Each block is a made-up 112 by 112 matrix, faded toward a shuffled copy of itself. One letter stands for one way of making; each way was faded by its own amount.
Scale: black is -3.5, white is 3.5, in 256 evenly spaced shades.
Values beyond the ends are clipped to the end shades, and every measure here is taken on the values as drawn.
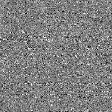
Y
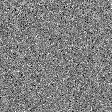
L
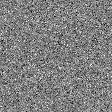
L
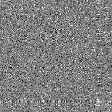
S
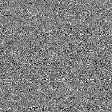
Y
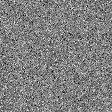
L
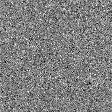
L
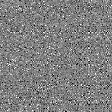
S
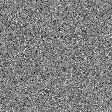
L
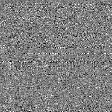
Y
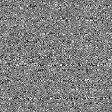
Y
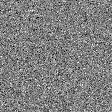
L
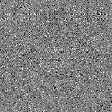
S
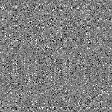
S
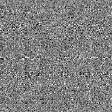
Y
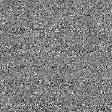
Y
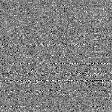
Y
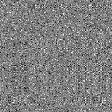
S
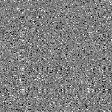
S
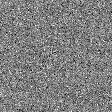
L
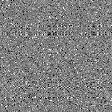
S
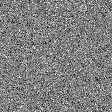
L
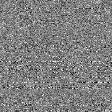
Y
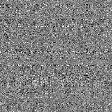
Y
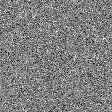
L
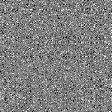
S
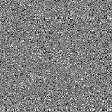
S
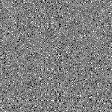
S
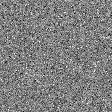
L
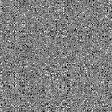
S
